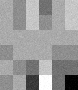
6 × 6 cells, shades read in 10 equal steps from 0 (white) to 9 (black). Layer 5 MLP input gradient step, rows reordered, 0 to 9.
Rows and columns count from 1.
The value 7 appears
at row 6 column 3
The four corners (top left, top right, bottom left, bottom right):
3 2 4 9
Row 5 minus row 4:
-1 1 2 -1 1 1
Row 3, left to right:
3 3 3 3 3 3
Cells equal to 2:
5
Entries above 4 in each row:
1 0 0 0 3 3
